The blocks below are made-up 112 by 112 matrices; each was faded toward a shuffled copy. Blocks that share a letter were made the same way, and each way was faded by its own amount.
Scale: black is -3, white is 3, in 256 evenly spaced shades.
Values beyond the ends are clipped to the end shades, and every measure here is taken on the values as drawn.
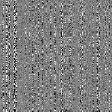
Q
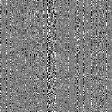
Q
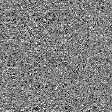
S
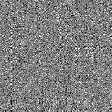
S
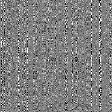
Q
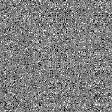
S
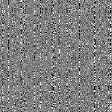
Q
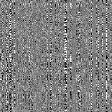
Q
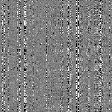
Q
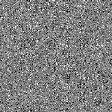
S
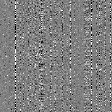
Q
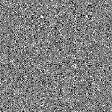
S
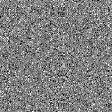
S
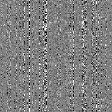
Q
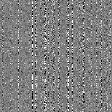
Q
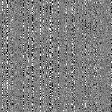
Q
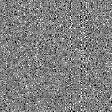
S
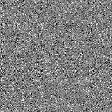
S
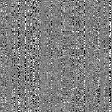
Q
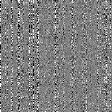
Q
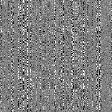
Q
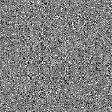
S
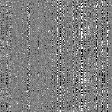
Q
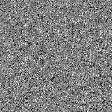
S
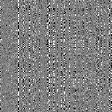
Q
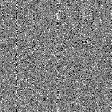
S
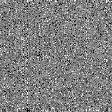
S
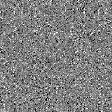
S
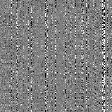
Q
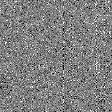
S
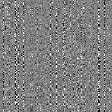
Q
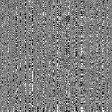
Q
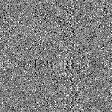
S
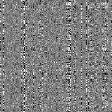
Q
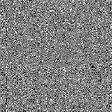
S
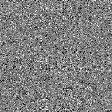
S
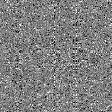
S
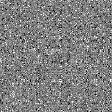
S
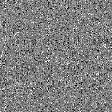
S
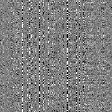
Q
